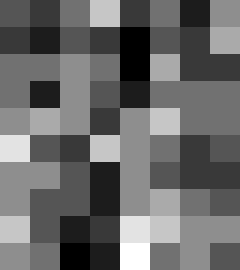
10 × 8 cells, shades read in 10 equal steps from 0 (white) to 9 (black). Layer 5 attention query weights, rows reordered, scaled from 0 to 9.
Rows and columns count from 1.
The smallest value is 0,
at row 10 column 5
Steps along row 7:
same up up down up up same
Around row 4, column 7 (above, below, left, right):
7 5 5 5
